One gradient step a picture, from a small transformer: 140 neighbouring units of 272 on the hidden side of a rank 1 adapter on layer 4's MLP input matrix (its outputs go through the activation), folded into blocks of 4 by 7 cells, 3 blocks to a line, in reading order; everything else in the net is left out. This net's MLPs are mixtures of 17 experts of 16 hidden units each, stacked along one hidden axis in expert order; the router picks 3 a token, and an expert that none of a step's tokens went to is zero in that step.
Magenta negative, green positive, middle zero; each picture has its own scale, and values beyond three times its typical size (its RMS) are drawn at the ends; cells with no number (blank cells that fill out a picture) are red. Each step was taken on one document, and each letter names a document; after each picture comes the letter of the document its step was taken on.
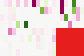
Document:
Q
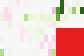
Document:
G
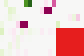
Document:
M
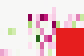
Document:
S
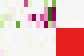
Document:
M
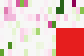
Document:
G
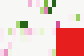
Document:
M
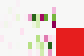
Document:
S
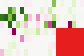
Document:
M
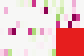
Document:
Q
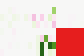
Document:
S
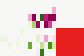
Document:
S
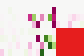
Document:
S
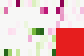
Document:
Q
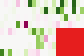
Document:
Q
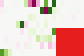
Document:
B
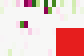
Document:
B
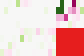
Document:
G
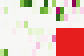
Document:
Q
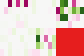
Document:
Q
